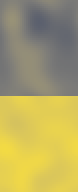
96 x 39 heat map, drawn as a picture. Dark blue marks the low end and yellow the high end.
It is made of 2 by 1 panels. Panel 1,1: middling, smooth. Panel 2,1: very high, smooth, faint in contrast.
